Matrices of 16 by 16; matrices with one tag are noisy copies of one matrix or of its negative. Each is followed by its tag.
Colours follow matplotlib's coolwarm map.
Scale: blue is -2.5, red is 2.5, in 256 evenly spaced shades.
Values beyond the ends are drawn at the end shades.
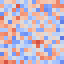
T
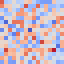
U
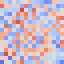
U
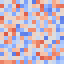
T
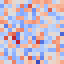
U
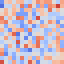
U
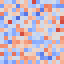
T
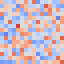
T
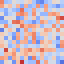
U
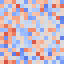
T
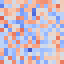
U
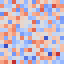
T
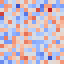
T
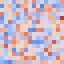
T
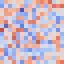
U
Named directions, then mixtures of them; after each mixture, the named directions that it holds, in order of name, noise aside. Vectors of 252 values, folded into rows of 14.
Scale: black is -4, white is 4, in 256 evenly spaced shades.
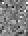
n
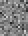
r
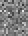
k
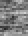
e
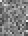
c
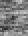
e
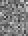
r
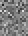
k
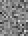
c, n, r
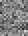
c, e, r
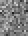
e, k, r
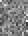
c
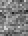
e, k, r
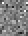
n
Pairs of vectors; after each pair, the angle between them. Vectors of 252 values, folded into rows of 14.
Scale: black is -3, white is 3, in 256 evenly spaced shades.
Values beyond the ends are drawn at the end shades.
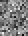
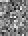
nearly opposite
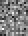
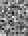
nearly opposite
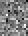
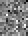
nearly parallel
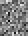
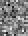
orthogonal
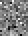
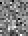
nearly opposite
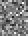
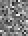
partly aligned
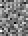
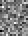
nearly opposite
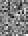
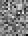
nearly opposite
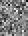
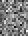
orthogonal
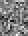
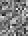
partly opposed
